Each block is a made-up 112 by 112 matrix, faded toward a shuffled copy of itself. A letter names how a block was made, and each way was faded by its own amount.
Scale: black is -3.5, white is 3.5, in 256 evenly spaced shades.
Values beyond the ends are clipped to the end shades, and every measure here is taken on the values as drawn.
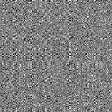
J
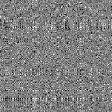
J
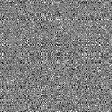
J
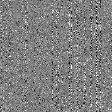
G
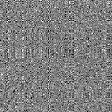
J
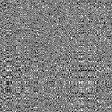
J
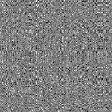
J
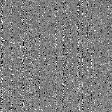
G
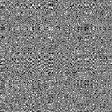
J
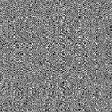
J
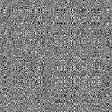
J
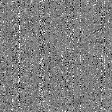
G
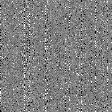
G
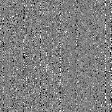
G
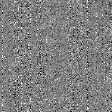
G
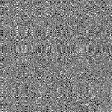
J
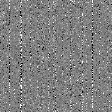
G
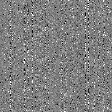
G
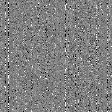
G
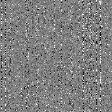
G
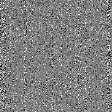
G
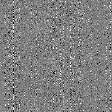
G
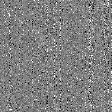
G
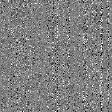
G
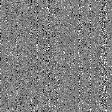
G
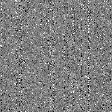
G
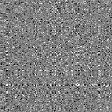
J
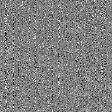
G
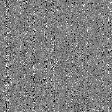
G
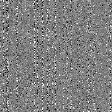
G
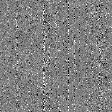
G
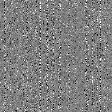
G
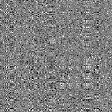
J
